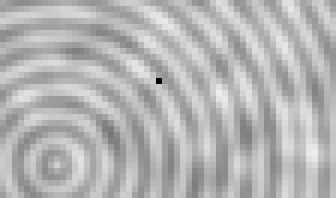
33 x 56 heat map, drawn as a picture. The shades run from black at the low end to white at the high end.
Mirror symmetry: none. Rings: centred on the bottom left. Average level on the scale: 70%. Lone odd cells: 1, lower than its neighbours.
